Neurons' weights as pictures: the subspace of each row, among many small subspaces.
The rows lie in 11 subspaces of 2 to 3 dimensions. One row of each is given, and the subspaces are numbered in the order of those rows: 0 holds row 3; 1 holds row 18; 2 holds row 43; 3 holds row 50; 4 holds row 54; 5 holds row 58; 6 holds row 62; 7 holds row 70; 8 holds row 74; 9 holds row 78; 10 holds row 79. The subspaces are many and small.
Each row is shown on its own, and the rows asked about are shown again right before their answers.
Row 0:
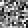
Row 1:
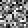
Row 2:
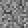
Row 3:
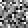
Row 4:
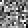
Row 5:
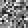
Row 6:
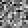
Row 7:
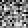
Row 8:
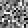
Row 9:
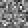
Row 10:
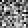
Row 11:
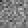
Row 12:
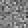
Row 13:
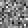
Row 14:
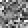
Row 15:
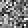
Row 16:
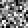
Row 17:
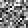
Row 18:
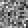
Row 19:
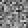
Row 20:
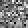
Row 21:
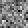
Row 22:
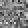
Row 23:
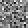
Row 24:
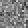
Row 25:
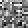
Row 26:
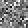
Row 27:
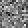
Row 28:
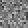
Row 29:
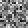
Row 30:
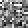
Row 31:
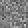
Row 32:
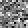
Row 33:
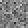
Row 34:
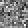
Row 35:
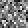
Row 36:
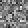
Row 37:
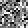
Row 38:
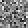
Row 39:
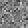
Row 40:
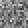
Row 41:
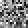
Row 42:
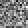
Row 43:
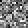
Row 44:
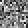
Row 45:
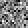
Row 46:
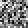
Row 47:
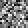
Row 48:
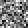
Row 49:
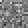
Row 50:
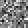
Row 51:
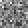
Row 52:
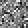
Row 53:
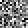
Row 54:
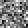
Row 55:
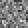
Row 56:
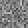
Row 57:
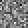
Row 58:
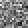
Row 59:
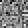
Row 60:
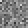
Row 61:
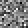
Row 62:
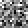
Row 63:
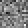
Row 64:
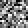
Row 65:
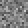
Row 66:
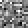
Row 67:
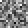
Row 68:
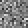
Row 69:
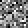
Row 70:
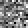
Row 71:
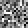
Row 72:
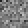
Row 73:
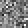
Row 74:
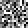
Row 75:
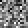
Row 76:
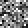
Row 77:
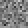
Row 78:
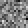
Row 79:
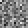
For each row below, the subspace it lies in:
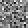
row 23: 0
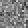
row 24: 6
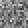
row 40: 6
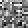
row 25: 5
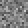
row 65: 4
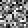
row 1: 2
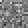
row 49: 5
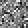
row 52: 9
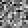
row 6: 1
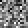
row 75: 10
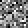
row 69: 2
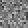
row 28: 0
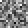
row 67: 3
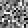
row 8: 8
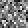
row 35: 9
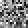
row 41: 7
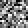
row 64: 3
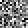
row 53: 10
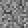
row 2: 8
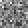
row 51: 6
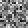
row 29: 2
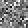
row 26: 10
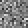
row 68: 10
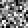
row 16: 4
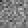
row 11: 7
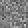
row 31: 0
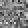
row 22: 7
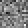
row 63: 6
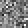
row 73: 2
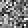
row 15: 2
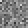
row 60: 10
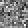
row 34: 1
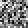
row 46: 0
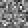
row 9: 8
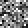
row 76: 4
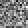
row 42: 5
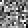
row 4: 1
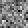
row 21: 4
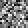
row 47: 3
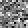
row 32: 7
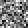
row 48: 4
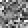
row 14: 7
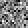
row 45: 9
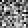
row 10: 6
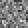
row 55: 9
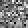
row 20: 7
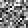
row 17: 10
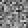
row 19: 1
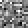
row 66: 5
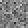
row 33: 3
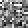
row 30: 5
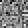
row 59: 5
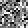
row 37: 9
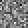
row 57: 3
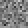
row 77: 8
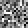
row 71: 8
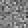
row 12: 0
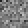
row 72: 7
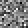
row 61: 4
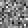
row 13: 0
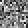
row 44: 1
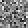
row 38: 0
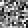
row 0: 1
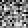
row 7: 6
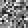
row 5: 3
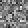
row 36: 2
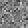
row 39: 9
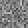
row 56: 8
